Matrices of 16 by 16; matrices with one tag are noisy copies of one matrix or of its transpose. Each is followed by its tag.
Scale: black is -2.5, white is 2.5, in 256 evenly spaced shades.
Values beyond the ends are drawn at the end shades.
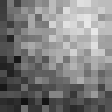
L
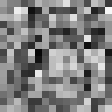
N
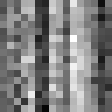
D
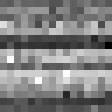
D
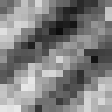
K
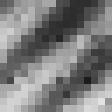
K
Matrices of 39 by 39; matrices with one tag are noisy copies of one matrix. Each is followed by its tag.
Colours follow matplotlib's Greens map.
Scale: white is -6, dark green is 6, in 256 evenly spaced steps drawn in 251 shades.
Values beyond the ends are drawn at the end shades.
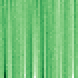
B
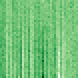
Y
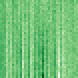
Y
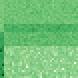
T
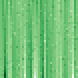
B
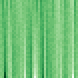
B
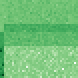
T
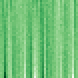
B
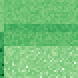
T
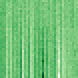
Y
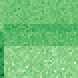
T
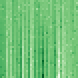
Y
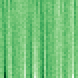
B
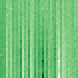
Y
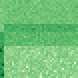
T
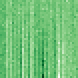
Y
